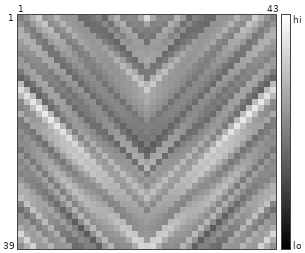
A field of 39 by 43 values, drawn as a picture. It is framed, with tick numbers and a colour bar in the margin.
The bottom middle is the ninth with the highest average. It is mirror symmetric from left to right. No row or column stands out. Overall the values sit about 60% of the way up the scale.
